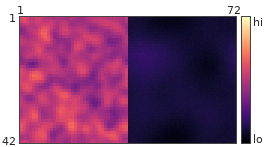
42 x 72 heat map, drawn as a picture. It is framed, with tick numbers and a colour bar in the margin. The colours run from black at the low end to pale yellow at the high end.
It is made of 1 by 2 panels. Panel 1,1: middling, blotchy. Panel 1,2: very low, smooth, faint in contrast.
